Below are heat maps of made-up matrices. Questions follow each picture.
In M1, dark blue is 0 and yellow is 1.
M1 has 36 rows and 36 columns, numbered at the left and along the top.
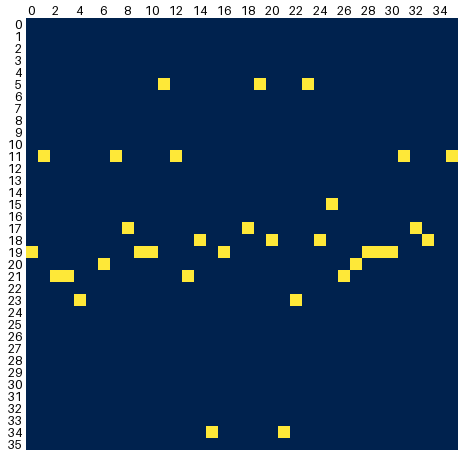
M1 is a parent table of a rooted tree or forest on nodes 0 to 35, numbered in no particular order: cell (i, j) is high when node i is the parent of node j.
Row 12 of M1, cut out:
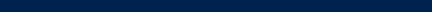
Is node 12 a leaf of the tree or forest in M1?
yes
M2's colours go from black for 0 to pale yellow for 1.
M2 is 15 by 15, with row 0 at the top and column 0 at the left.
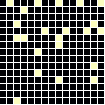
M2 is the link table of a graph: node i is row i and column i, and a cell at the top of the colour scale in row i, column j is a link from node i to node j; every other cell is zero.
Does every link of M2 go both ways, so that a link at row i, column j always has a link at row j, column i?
no
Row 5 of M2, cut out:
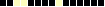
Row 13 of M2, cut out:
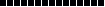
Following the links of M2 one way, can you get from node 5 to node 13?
yes
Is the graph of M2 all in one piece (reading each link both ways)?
yes
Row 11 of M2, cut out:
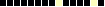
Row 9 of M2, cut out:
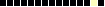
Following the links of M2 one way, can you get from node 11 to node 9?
no
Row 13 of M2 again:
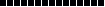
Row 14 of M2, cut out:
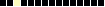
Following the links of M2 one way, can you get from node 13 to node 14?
no
